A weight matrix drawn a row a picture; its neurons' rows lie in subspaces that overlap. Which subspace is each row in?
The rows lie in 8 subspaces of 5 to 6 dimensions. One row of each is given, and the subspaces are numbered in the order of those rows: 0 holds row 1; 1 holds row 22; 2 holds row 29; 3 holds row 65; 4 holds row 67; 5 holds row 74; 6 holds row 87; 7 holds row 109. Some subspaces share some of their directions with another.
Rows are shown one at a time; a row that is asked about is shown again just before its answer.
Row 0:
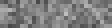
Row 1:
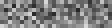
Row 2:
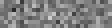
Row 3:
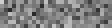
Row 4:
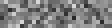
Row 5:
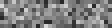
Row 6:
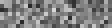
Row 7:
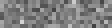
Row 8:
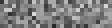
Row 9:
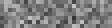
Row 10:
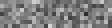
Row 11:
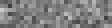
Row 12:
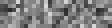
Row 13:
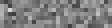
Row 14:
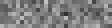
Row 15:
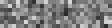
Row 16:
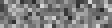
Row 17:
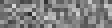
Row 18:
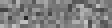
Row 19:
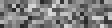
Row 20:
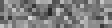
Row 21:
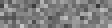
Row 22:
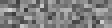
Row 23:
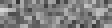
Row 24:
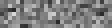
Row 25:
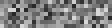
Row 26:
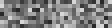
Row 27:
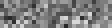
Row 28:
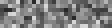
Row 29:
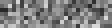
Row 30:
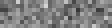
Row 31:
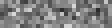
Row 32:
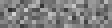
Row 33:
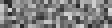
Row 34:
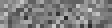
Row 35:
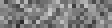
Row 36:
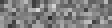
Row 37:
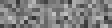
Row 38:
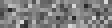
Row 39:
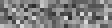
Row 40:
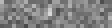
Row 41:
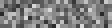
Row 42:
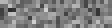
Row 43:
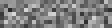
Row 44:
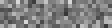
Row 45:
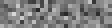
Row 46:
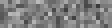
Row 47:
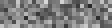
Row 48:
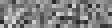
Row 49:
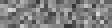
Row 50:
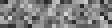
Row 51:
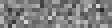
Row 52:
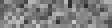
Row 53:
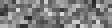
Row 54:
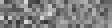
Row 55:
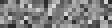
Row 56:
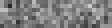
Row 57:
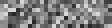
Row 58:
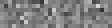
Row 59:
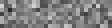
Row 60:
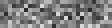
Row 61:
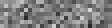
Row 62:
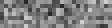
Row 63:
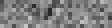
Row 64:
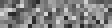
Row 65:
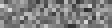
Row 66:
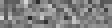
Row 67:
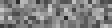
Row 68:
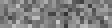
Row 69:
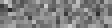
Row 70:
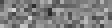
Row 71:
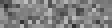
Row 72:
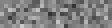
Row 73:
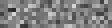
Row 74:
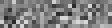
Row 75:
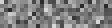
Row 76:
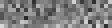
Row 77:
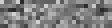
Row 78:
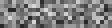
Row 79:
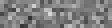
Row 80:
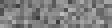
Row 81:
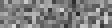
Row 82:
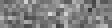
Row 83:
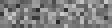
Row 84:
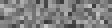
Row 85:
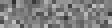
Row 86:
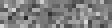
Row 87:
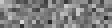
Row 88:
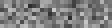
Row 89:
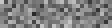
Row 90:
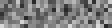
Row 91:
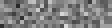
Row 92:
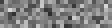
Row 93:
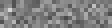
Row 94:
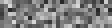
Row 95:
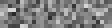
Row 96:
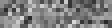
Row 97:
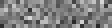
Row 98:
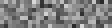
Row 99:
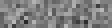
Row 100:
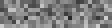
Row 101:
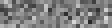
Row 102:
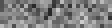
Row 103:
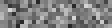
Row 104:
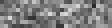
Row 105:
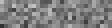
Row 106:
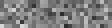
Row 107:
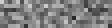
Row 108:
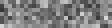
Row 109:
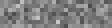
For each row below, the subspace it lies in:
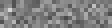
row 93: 5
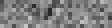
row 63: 4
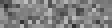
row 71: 6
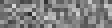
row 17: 0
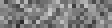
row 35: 4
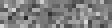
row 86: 1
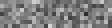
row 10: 5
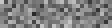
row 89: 0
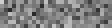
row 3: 0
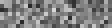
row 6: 6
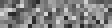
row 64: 5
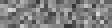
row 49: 3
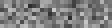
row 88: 6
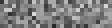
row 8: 0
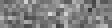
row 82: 7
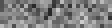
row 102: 4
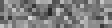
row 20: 4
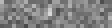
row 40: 4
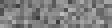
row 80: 7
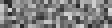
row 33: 3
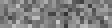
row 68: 7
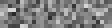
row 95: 2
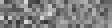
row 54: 4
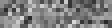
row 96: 4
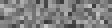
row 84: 3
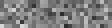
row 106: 1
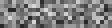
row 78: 0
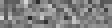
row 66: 4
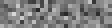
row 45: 1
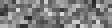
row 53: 7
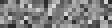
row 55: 2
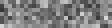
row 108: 5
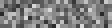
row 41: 7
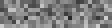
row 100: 0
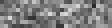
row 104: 7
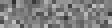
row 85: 5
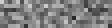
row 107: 7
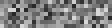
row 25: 6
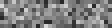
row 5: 3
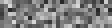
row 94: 3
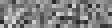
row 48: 5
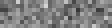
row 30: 6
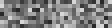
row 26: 6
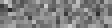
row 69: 3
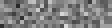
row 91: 1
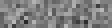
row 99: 5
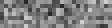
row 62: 7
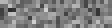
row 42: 3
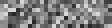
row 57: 1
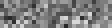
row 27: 5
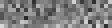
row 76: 6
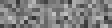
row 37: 4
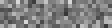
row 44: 4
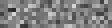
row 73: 2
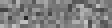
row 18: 1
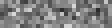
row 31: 0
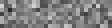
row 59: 5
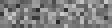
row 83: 7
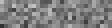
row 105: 7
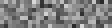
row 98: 6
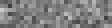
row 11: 3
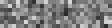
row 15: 4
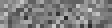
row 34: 1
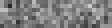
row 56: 2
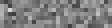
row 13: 3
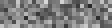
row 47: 3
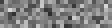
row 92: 0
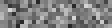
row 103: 2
